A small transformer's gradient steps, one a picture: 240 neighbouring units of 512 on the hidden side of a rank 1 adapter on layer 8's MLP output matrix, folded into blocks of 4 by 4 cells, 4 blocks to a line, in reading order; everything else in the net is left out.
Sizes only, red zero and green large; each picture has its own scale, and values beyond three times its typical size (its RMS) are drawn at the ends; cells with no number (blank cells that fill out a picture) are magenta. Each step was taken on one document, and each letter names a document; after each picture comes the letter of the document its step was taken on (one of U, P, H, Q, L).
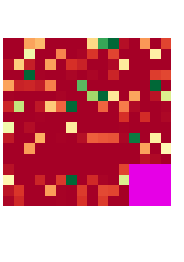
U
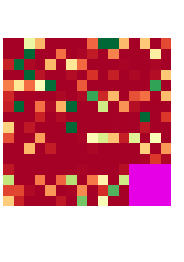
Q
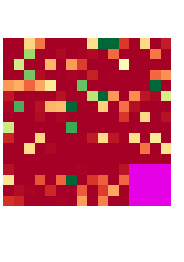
Q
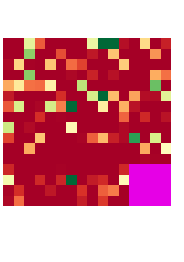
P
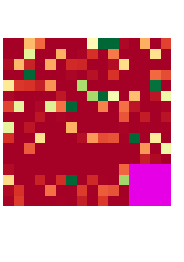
U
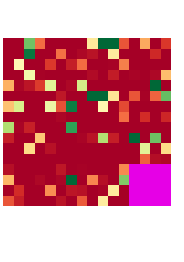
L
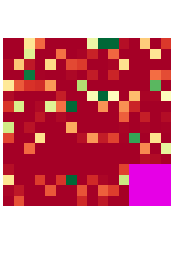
P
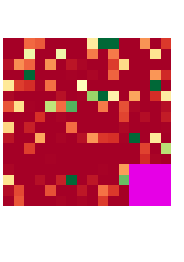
U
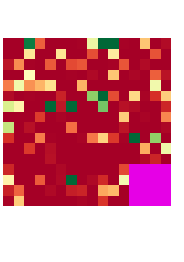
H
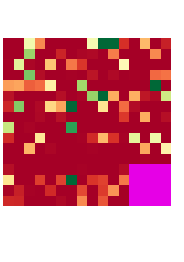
Q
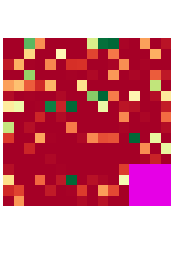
H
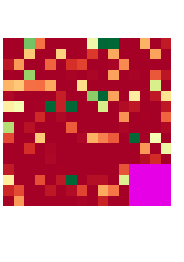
H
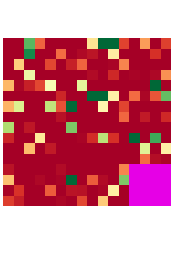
L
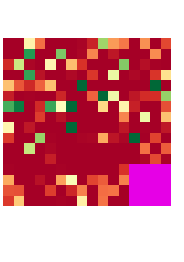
H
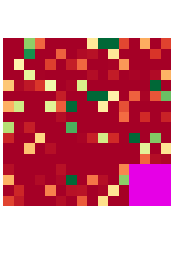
L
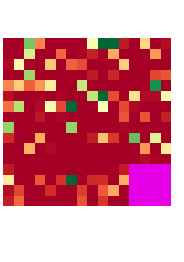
Q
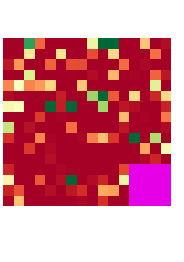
H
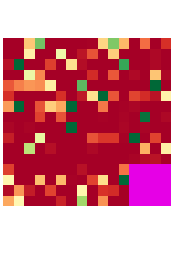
P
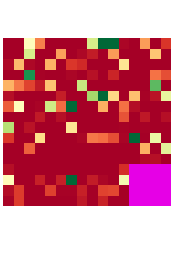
P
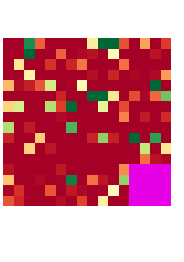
L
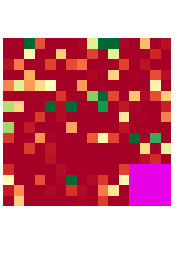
H
